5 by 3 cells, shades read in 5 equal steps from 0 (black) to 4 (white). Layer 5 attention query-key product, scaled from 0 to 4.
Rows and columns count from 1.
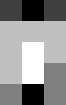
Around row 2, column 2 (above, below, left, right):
0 4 3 3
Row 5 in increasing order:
0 2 2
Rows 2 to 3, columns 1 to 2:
3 3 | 3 4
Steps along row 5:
down up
